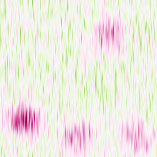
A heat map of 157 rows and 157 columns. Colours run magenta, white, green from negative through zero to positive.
The bottom left is the ninth with the lowest average. Four dips sink into the field. On average the colour sits 50% of the way up the scale.
